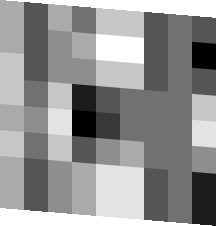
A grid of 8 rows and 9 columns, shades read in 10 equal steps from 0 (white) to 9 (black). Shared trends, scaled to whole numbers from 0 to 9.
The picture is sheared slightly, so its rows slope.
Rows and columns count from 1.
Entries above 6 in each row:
0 1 0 1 2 0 1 1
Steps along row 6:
up down up down down up same down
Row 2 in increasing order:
0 0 3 3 4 5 6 6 9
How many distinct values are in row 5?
6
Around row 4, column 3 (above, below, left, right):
4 1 5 8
